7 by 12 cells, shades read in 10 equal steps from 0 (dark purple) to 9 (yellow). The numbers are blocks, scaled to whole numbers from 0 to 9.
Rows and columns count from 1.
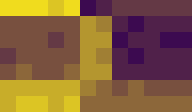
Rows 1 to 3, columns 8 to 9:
2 2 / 1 0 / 0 1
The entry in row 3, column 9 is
1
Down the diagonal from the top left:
9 3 3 3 4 5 4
